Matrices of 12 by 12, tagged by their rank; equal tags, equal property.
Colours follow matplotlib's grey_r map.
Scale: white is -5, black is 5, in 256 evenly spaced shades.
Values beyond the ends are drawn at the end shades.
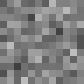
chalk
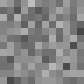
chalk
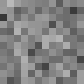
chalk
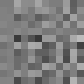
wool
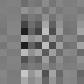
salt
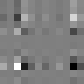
salt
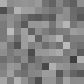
chalk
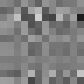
wool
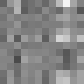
wool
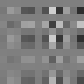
salt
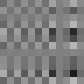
salt
